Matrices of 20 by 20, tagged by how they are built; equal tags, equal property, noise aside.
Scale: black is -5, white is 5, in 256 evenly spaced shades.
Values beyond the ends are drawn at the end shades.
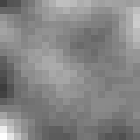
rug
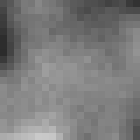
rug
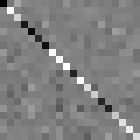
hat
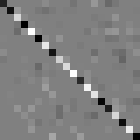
hat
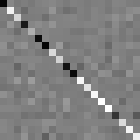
hat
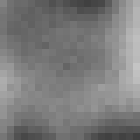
rug
